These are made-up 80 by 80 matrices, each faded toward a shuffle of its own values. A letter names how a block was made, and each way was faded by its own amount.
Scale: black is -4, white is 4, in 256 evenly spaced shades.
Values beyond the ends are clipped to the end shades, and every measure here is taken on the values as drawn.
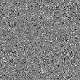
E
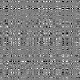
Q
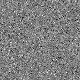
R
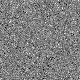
R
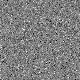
R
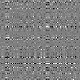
Q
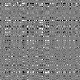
Q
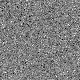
R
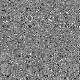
E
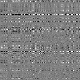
Q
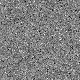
R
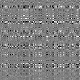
Q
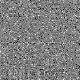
E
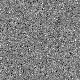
R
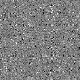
E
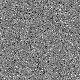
R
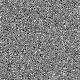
R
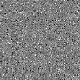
E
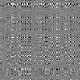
Q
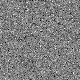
R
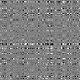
Q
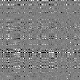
Q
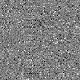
E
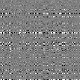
Q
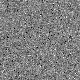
R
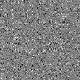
E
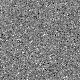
R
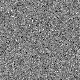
R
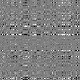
Q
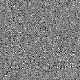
E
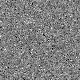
R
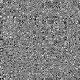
E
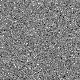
R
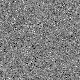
R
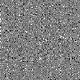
E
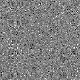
E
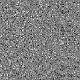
E
